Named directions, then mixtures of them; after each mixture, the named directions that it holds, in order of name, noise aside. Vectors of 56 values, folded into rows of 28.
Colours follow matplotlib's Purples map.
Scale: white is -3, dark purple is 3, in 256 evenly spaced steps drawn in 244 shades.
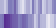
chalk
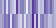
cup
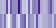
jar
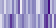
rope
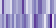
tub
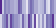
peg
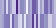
cup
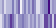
rope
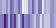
chalk, jar, peg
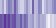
chalk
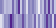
peg, rope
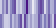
cup, peg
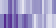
chalk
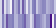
rope, tub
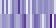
jar, rope, tub
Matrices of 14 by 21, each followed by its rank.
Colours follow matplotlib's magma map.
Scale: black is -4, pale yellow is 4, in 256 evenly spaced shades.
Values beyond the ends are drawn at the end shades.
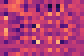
three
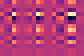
one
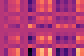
one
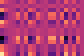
one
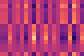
one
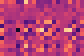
three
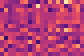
three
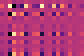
one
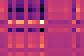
one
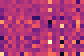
three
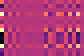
one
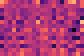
three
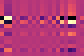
one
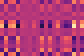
one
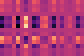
one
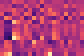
three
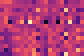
three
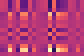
one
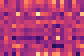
three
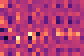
three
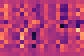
three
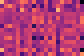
three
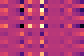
one
